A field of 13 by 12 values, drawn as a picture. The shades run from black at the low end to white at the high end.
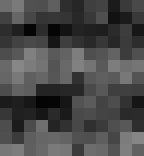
Average level on the scale: 30%. Odd rows or columns: none. Stripes: horizontal, repeating 2 times. Grain: streaks across.
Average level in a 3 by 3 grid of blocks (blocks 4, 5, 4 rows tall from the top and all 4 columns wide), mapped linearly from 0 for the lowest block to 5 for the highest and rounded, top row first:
3 0 0 / 5 4 5 / 4 4 5
